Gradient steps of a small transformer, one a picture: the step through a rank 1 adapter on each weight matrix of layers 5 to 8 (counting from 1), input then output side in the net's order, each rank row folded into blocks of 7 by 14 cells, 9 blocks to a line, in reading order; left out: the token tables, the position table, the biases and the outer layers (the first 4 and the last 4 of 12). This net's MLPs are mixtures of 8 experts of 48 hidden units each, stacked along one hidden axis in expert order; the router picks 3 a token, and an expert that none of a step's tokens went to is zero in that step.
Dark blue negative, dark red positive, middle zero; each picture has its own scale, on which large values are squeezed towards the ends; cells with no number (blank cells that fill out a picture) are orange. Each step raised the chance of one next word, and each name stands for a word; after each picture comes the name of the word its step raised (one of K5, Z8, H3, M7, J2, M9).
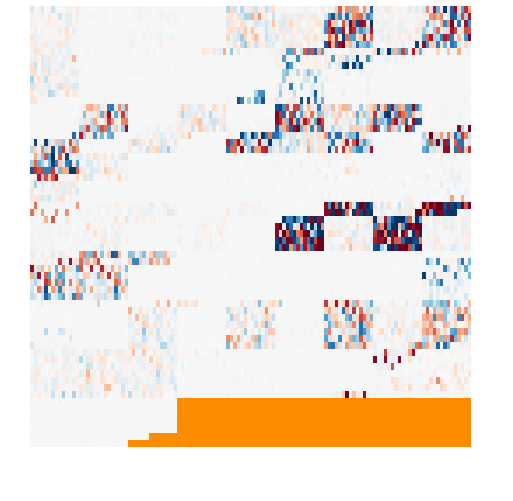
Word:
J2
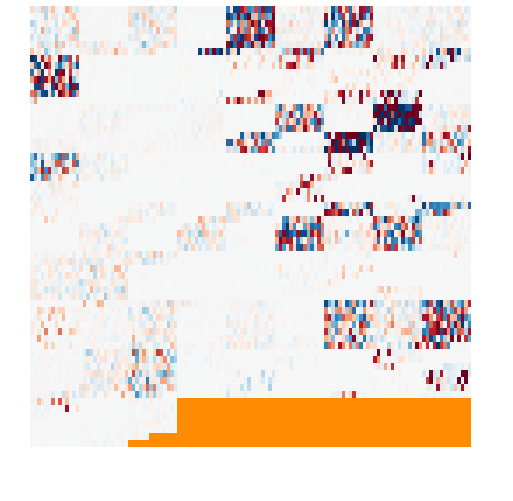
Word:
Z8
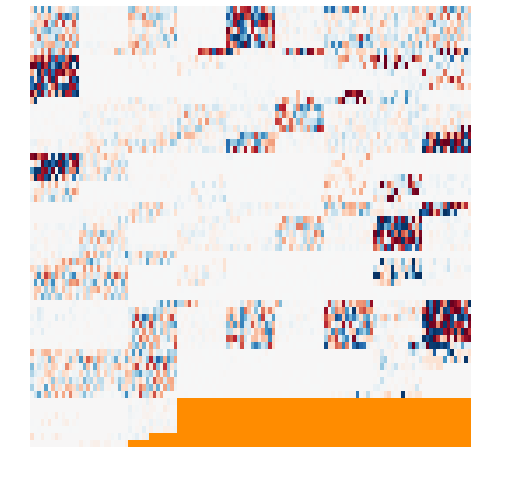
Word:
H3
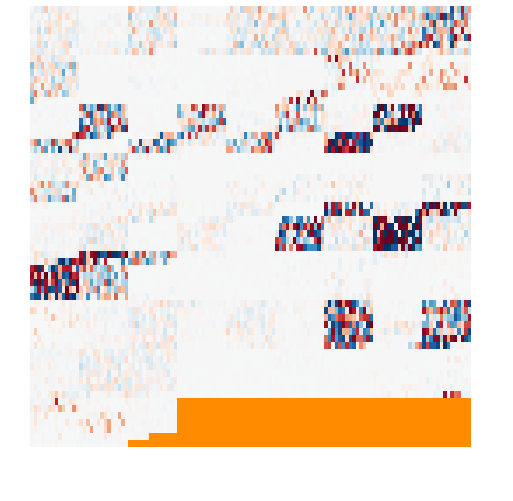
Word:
H3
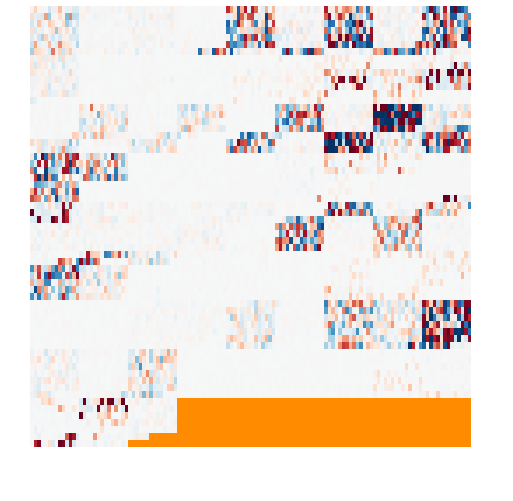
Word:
Z8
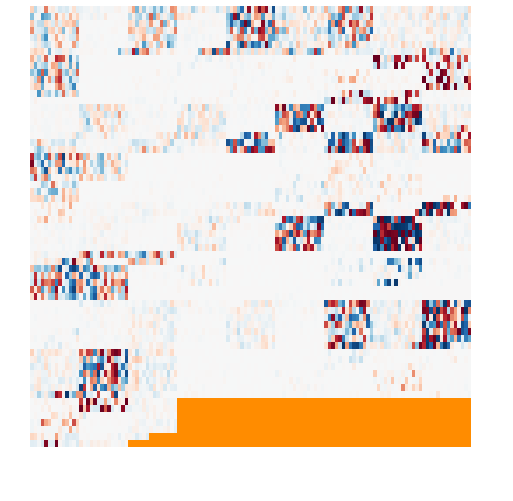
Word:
H3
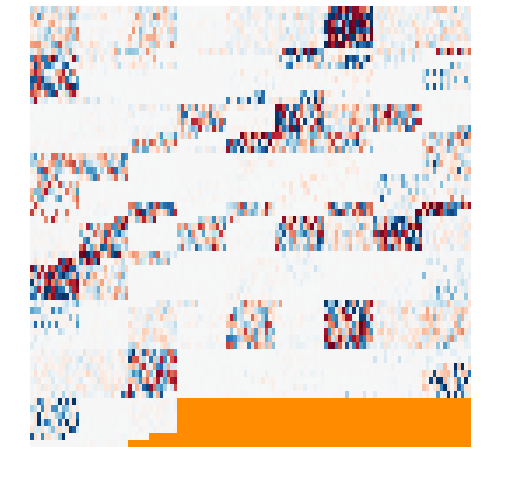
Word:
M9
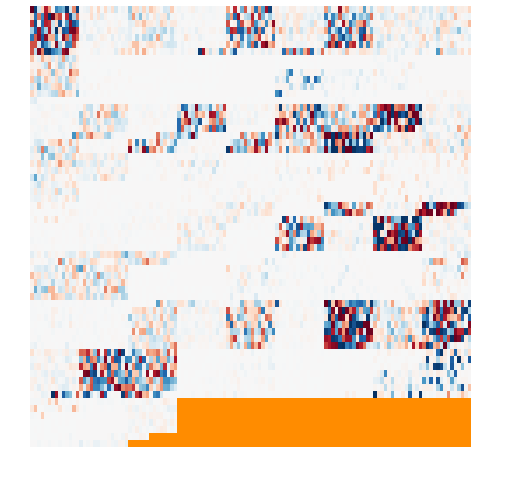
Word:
M9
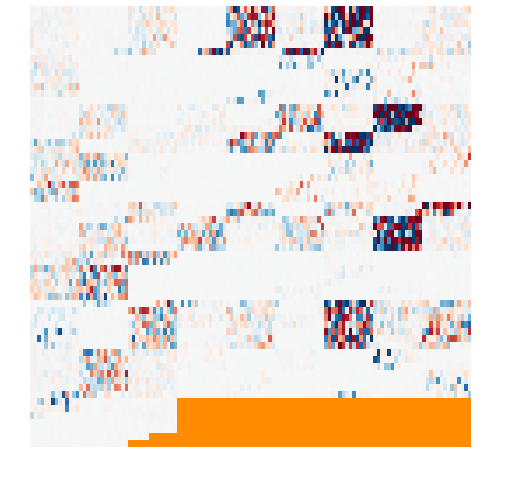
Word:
M9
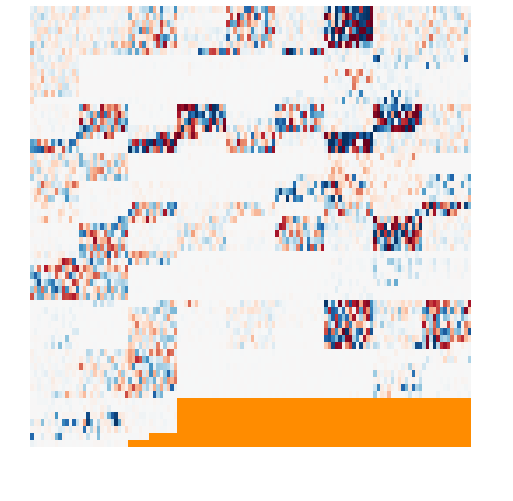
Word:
M9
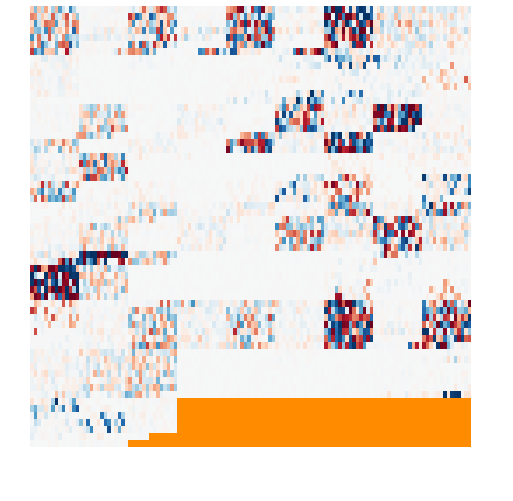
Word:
M9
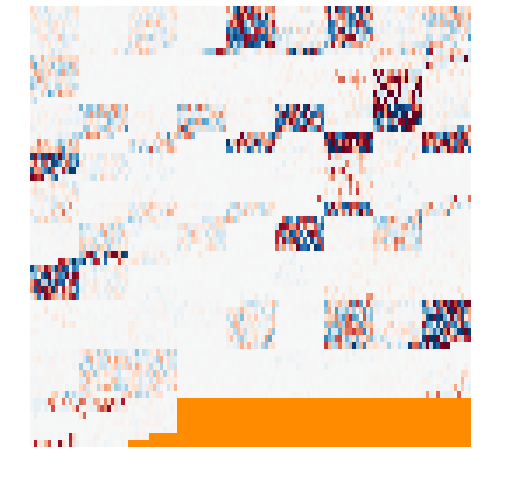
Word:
Z8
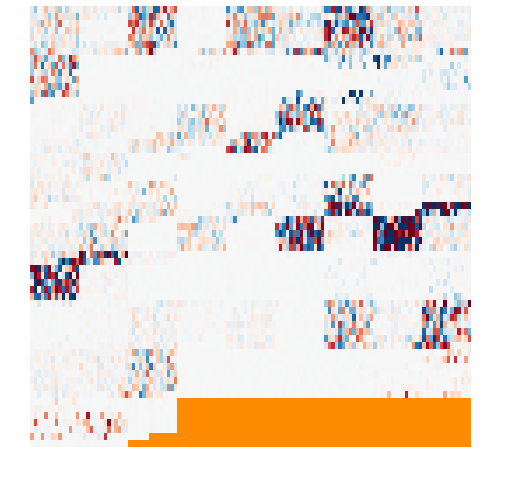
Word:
J2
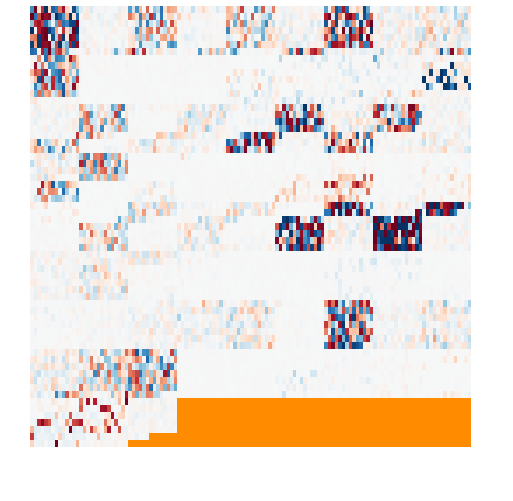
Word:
J2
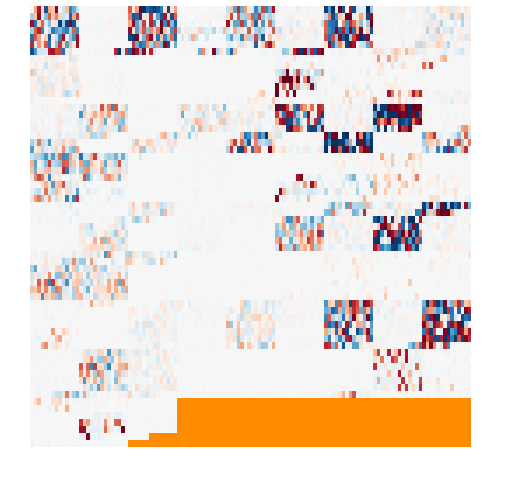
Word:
Z8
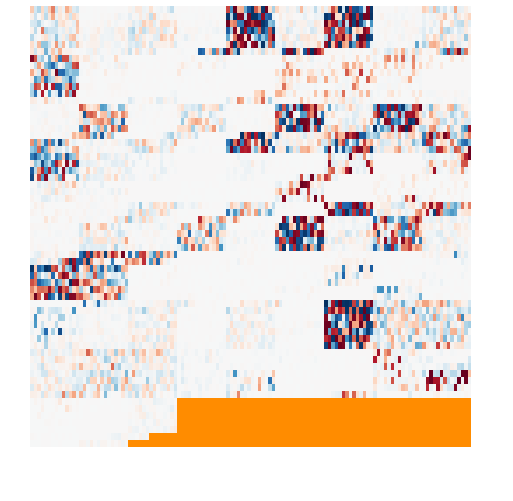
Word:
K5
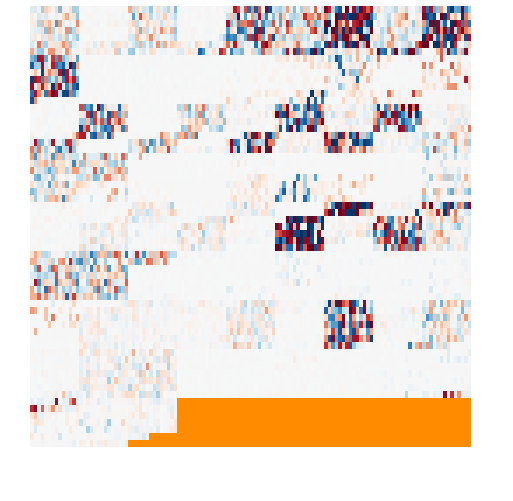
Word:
K5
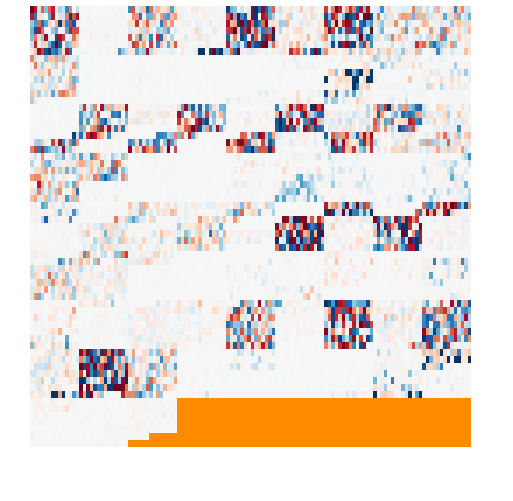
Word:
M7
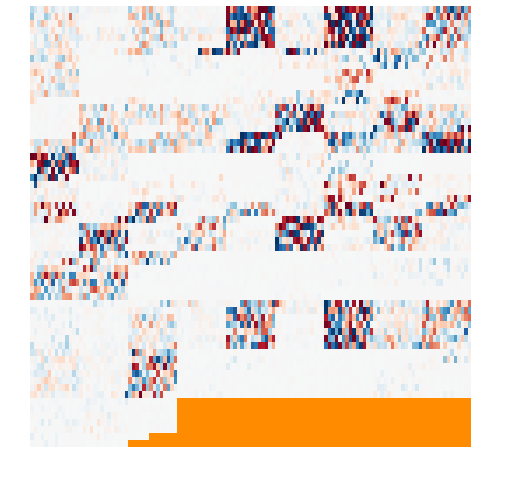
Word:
K5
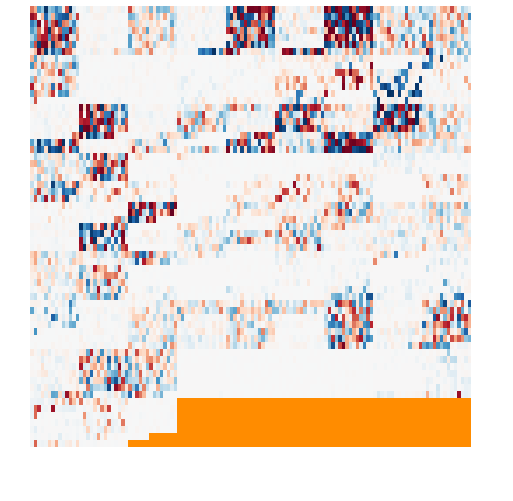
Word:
K5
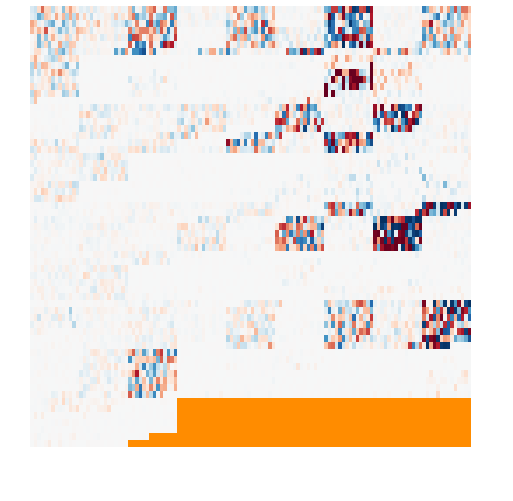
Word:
H3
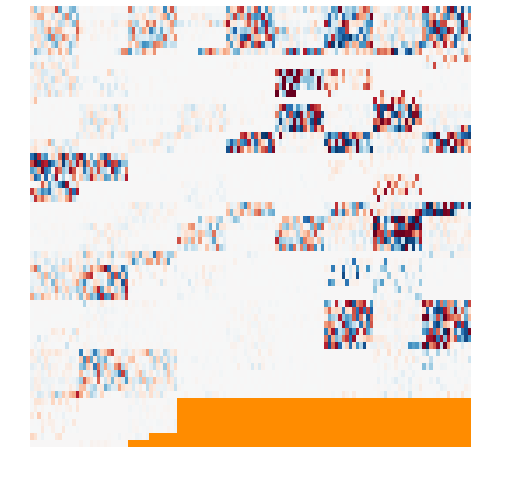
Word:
H3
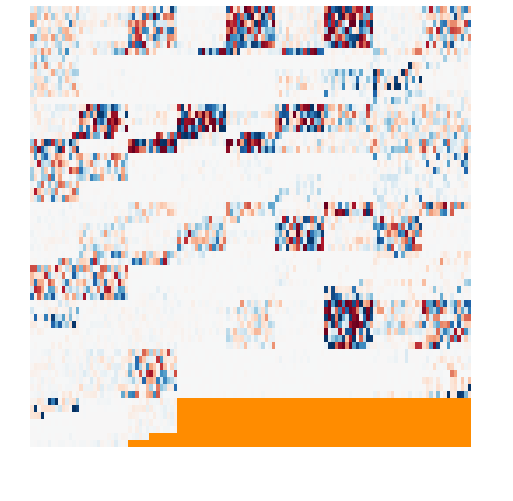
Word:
M7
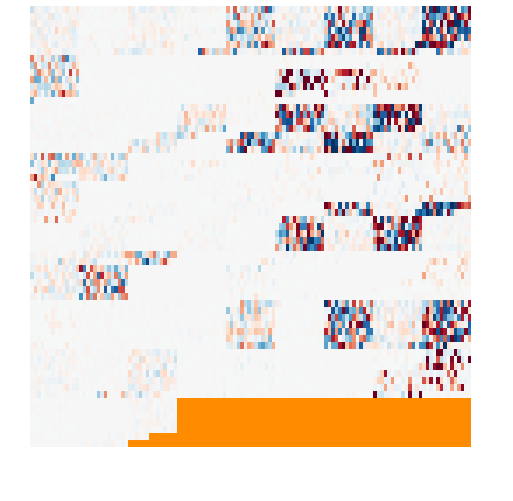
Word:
Z8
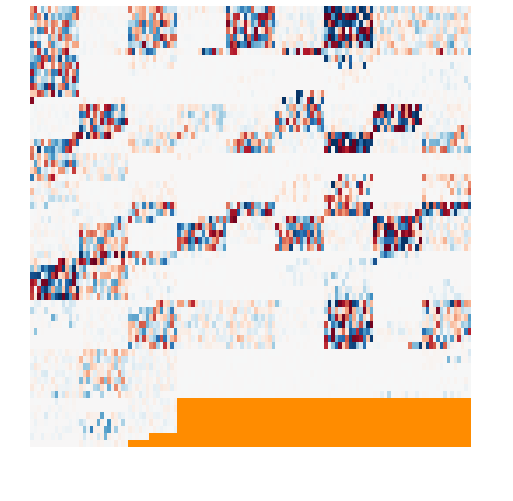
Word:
M9
